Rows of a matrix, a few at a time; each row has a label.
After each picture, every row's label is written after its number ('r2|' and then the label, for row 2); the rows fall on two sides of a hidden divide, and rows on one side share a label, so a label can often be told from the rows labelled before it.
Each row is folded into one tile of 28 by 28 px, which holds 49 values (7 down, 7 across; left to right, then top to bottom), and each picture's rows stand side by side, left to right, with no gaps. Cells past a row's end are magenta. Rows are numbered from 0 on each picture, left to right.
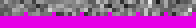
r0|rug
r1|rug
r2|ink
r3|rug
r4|rug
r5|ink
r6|rug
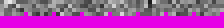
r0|ink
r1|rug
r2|rug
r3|rug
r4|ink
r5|rug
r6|rug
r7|rug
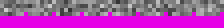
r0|rug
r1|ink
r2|rug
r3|ink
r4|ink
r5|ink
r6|ink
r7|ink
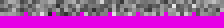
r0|ink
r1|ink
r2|rug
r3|rug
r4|rug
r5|rug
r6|ink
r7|ink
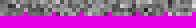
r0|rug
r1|rug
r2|ink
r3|ink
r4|ink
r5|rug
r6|ink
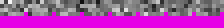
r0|ink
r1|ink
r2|ink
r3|ink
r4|ink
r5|rug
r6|rug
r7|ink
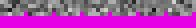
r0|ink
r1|ink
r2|ink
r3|rug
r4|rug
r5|rug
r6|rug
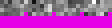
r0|rug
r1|rug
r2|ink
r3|ink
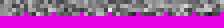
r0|ink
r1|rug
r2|rug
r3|ink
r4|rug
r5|ink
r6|ink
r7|ink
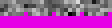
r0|rug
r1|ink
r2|rug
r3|rug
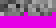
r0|rug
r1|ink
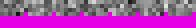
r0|rug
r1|ink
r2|rug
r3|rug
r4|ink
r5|ink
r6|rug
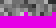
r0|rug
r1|rug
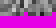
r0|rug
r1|rug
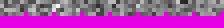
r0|ink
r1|ink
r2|ink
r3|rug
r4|ink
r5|rug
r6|ink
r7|ink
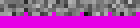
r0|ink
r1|ink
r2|rug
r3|rug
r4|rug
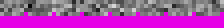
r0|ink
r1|rug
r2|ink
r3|rug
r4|rug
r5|ink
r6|rug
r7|ink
